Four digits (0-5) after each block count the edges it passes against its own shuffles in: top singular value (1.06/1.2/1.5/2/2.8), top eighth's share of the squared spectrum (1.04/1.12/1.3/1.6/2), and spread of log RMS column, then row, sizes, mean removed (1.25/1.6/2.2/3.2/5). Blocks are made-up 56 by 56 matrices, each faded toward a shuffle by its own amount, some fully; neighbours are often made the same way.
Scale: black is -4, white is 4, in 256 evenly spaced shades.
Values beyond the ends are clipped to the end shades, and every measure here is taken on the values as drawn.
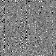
2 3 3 1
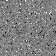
0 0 0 0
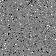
0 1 0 0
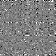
3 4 1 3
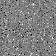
2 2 0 1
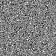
0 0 0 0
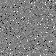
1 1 0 0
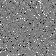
0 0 0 0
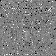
3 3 1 2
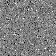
1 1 0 0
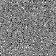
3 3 1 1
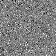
1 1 0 0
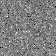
0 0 0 0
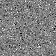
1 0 0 0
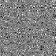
3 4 2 2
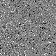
0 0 0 0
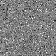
2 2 0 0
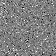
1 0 0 0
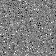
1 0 0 0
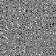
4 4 2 2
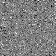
3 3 1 1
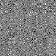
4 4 2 2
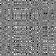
4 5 3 3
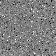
1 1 0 0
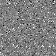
2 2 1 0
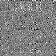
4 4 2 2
